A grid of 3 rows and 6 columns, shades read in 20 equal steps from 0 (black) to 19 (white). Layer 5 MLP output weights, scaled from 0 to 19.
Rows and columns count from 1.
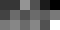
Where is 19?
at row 3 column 6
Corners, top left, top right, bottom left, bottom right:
4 0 9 19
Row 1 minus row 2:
-1 -4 5 -2 -5 -9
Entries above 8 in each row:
1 1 4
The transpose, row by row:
4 5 9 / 4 8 10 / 11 6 8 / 6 8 10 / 2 7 6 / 0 9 19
